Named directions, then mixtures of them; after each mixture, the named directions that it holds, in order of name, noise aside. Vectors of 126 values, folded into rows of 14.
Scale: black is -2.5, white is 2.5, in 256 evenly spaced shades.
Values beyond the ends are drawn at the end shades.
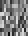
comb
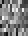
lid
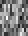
comb, lid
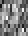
comb, lid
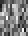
comb, lid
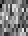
comb, lid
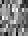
lid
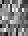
lid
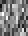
comb, lid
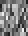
comb, lid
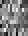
lid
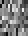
lid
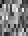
comb, lid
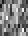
comb, lid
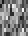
comb, lid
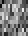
comb, lid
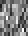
comb, lid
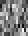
comb, lid
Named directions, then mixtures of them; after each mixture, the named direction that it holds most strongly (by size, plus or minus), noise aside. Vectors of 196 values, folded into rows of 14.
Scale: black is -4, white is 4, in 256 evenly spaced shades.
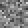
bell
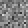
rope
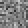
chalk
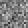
rope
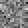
bell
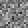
rope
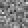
bell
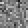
chalk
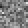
bell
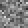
bell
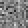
chalk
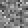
bell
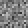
rope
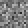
rope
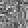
chalk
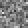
bell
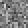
rope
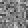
chalk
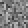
rope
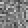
chalk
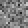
bell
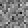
rope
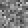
bell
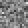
bell
